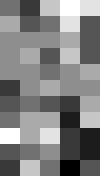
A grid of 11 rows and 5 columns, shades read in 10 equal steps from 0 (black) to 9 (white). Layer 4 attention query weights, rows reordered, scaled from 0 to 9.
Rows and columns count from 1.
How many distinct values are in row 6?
3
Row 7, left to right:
3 4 3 2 6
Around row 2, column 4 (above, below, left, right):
9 6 4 3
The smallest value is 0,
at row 11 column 4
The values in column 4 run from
0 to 9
